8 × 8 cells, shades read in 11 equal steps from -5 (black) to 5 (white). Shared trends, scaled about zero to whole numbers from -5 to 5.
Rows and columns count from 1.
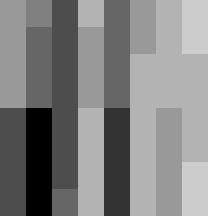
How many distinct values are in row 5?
5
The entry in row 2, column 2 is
-1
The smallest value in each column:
-2 -5 -2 1 -3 1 1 2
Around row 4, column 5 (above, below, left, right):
-1 -3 1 2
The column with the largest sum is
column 8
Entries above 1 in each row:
3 2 3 3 3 3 3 3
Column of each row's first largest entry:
8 8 6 6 4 4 8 8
